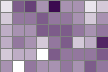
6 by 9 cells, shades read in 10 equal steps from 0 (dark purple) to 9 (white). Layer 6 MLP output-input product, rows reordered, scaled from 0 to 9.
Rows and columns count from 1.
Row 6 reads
5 9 4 5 5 4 5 3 4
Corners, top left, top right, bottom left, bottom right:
8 7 5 4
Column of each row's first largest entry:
1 1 1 4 4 2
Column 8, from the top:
8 7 5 6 4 3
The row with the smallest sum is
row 3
